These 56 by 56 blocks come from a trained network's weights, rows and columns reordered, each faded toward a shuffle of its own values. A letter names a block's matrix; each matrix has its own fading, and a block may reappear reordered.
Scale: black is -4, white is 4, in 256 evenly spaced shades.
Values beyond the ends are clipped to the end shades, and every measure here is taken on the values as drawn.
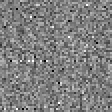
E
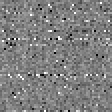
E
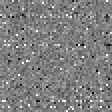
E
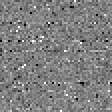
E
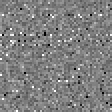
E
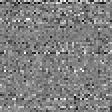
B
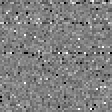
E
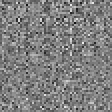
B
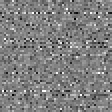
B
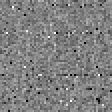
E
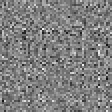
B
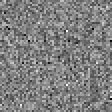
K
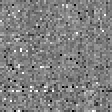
E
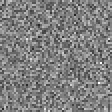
K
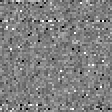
E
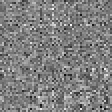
B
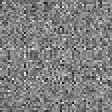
B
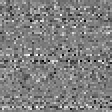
B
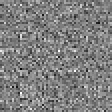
B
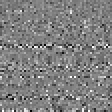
B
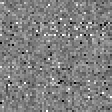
E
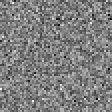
K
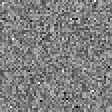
K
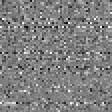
B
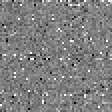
E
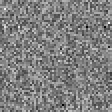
K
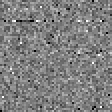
E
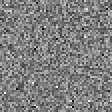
K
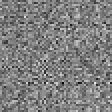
B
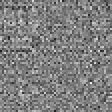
B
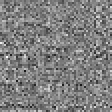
B
